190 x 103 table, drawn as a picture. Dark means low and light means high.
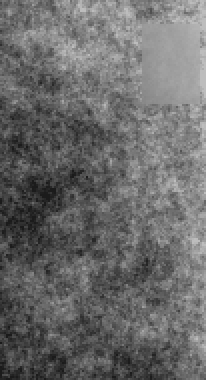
Ninth with the highest average: top right. Odd patch: calmer, in the top right. Calmest part: top right. Slope: up to the top right. Average level on the scale: 40%. Grain: blotchy.
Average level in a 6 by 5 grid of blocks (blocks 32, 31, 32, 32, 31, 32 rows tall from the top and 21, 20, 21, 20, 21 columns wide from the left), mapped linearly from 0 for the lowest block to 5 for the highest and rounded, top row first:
34445 / 22345 / 11234 / 01234 / 12223 / 01113
